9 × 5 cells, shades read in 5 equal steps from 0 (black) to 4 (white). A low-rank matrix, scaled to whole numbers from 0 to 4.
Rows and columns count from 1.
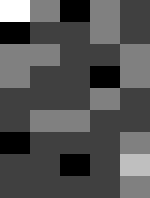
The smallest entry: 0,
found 5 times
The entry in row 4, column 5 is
2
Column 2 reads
2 1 2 1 1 2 1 1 1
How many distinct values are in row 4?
3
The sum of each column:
12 12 8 11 15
